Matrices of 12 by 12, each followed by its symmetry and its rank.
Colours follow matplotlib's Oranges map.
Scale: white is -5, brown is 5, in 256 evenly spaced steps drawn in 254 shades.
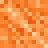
symmetric, full rank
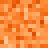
neither, full rank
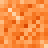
symmetric, full rank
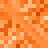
antisymmetric, full rank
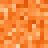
neither, full rank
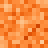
symmetric, full rank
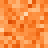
neither, full rank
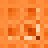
symmetric, rank two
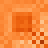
symmetric, rank two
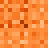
symmetric, rank two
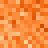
antisymmetric, full rank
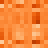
neither, rank two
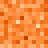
antisymmetric, full rank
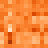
neither, rank two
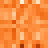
neither, rank two
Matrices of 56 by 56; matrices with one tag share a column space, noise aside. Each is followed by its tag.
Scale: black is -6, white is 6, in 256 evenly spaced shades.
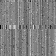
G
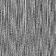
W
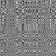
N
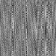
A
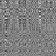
N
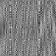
A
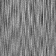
W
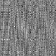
A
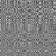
N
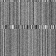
G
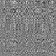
N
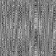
A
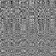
N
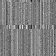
G
